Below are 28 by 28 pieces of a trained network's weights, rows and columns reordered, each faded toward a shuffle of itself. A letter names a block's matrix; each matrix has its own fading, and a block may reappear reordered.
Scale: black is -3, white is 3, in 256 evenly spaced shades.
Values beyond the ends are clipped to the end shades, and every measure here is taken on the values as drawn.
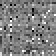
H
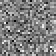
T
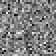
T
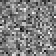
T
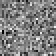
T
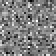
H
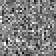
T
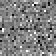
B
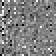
H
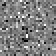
B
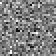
T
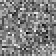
T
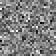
T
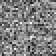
T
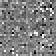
H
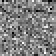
T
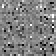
H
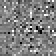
B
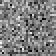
T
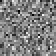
T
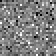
B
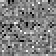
B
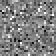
B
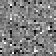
H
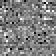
H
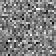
T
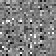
H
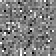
B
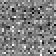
H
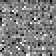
B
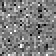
H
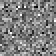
T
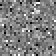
B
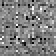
H
